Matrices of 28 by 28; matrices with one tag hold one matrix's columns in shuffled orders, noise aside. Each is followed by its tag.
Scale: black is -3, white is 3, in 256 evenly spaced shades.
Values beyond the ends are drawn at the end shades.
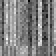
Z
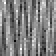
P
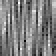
P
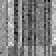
Z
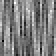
P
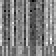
Z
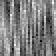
P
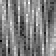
P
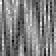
P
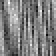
P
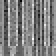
Z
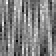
P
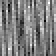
P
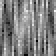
P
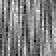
P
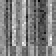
Z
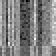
Z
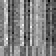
Z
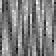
P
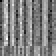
Z
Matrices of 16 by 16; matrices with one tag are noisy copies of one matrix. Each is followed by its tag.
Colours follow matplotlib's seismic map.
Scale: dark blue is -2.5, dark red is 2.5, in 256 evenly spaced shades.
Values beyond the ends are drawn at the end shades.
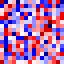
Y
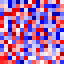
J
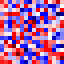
J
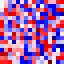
J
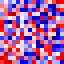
J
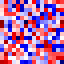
J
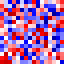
J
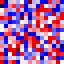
Y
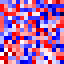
J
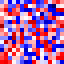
J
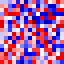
J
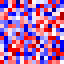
Y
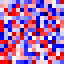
J
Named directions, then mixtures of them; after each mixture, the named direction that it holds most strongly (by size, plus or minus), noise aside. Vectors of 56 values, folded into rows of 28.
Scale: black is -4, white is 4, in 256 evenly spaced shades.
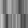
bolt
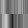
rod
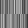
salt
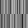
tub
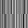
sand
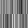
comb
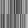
salt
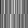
salt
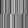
tub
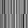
sand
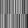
salt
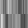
bolt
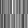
sand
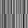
sand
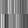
bolt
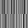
sand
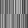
salt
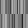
tub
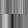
rod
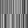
salt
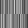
salt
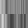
rod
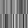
comb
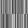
sand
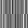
sand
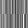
sand
